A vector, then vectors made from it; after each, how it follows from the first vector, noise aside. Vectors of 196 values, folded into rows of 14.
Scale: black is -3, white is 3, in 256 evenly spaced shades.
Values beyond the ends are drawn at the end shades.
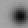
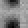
wrapped around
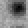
wrapped around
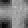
wrapped around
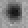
wrapped around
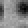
wrapped around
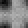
wrapped around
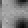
wrapped around
